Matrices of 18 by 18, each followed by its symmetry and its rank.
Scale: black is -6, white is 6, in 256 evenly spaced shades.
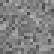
neither, full rank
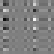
neither, rank one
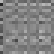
neither, rank two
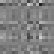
neither, rank two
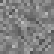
symmetric, full rank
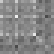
symmetric, rank three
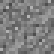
symmetric, full rank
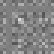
symmetric, rank three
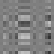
neither, rank one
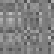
neither, rank two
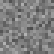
neither, full rank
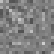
symmetric, rank three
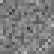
symmetric, full rank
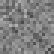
symmetric, full rank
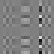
neither, rank one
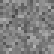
neither, full rank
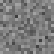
symmetric, full rank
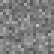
neither, full rank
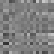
neither, rank two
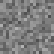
neither, full rank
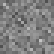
symmetric, full rank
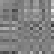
neither, rank two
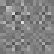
symmetric, rank three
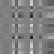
neither, rank one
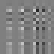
neither, rank one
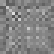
symmetric, rank three
